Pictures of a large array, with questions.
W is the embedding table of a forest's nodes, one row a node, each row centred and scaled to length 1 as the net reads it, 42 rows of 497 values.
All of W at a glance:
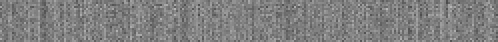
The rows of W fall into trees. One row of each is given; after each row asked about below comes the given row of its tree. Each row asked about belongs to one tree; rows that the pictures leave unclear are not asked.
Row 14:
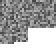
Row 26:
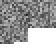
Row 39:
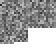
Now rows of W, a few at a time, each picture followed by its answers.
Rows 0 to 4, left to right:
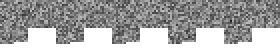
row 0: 26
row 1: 39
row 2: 39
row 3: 26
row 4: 14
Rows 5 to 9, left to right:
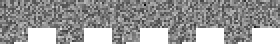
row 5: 14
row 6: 39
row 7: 39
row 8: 14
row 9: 14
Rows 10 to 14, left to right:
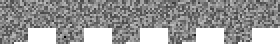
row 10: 39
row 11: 14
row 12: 14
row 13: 26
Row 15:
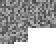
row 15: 14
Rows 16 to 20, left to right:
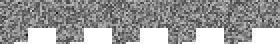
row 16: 26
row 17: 14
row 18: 26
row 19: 39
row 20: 39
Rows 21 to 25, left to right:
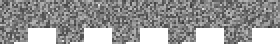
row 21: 26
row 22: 39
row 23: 14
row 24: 14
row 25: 26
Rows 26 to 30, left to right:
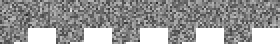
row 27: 39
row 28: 14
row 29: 39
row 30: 39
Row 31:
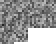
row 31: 39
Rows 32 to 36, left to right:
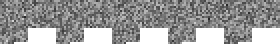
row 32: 14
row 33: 39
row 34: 39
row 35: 14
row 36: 26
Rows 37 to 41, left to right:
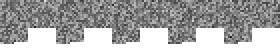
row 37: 39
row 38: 39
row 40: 26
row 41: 14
